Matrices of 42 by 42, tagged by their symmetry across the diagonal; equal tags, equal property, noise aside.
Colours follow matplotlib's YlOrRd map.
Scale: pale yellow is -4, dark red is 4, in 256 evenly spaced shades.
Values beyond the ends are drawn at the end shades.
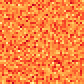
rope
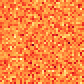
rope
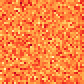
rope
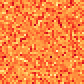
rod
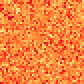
rod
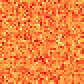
rod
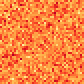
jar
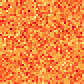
jar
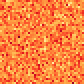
rope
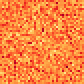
jar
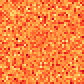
jar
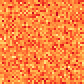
rod
